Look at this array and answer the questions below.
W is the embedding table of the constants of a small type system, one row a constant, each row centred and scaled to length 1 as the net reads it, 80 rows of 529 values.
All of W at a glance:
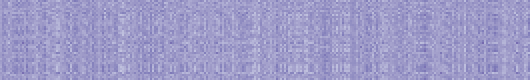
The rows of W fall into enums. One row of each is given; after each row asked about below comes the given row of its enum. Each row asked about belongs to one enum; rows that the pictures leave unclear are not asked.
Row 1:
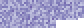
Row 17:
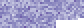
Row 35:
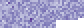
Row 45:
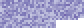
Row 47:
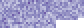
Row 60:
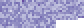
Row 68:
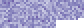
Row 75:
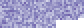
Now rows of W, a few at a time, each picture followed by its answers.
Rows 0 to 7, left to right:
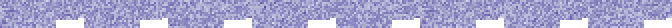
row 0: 75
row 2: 60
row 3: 35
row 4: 60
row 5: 75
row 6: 35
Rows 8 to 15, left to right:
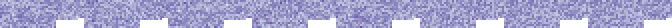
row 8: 17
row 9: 68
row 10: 60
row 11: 47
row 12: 17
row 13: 1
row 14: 45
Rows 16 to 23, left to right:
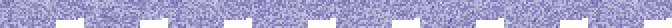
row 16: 68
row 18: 68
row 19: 45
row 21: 35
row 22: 35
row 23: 68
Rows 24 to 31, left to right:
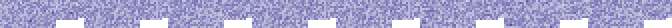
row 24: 35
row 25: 1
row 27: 1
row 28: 1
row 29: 75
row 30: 60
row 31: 45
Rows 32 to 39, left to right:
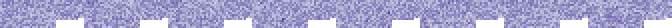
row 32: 45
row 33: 68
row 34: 68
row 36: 35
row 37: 47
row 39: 17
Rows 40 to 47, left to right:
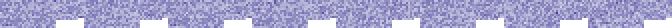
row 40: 60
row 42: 60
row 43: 60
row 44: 1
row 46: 35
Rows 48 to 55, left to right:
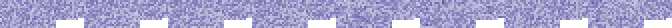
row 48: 1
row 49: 45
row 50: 45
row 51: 45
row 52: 17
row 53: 60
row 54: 1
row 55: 68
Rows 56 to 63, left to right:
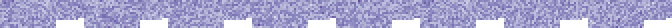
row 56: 68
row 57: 17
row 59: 60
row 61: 68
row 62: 1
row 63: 35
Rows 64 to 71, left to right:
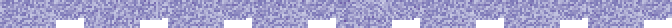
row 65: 1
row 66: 45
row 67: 45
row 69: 45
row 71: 45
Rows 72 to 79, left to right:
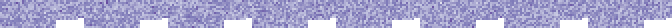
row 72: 60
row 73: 60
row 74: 17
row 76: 1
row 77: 35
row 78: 45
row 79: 1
